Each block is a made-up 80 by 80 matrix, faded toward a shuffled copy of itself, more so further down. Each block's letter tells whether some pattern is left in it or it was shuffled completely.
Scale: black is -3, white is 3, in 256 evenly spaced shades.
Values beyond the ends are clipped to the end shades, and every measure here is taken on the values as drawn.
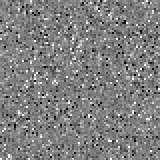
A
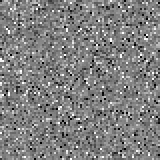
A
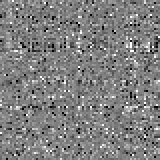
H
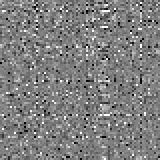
H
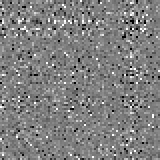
H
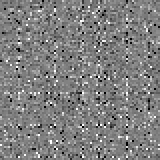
H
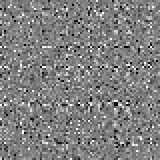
H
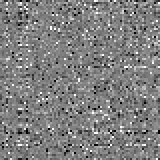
H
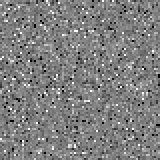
A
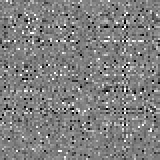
H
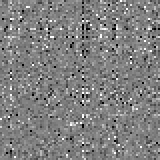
H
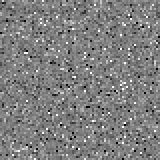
A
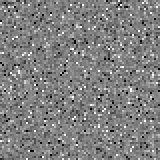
A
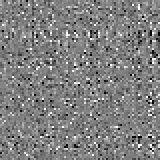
H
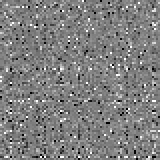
H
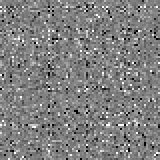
H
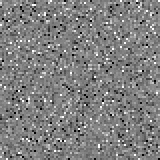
A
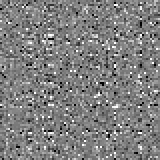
H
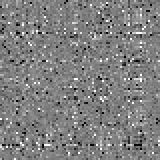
H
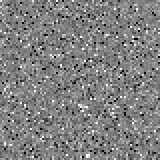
A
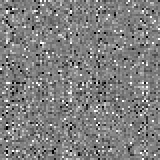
H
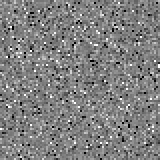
A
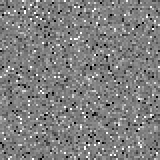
A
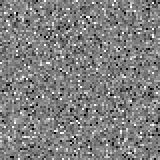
A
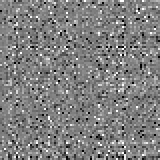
H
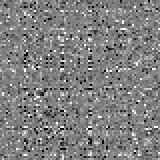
H
